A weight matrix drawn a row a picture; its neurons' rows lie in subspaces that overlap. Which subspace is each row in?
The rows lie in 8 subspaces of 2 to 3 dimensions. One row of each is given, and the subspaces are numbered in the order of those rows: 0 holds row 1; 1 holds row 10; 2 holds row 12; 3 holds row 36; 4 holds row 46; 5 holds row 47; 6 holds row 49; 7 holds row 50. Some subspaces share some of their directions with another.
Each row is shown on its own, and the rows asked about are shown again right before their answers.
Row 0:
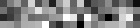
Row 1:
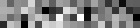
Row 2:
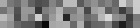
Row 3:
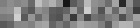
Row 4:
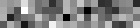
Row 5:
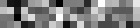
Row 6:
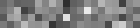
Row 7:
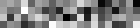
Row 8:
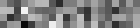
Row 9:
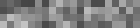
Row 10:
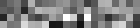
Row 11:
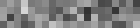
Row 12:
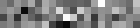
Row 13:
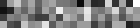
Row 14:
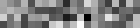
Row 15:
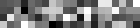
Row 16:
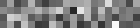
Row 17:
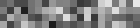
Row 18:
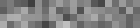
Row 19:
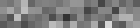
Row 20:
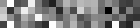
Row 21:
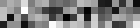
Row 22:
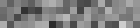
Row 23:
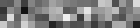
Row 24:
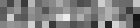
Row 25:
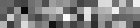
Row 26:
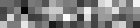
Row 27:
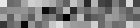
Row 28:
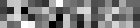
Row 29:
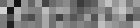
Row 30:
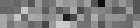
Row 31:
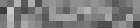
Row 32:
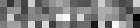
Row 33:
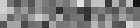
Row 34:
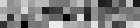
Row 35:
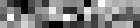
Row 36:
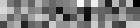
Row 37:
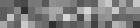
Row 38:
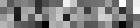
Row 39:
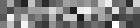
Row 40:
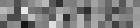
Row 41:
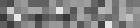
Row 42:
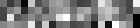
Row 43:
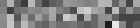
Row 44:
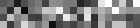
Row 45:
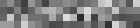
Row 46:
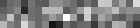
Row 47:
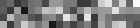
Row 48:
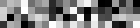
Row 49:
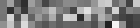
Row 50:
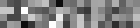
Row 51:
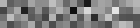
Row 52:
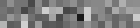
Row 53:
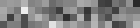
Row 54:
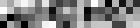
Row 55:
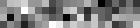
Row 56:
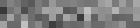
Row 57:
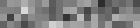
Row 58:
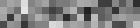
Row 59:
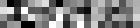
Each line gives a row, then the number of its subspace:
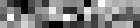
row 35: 3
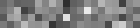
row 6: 1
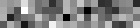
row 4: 1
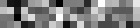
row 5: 7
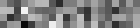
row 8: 7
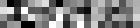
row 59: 7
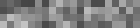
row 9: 2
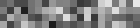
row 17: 5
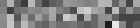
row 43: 6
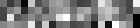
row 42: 0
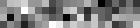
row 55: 3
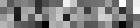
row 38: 1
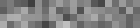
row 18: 2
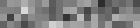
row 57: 3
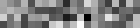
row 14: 1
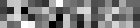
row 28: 7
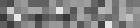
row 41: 6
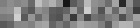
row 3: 1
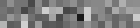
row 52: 0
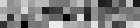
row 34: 4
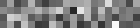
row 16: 6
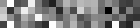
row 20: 6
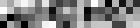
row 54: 2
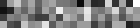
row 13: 3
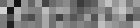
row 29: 5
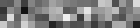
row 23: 5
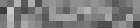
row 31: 5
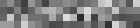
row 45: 6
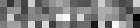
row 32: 0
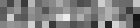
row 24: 0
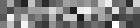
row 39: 6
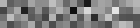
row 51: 4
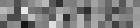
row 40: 7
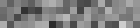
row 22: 6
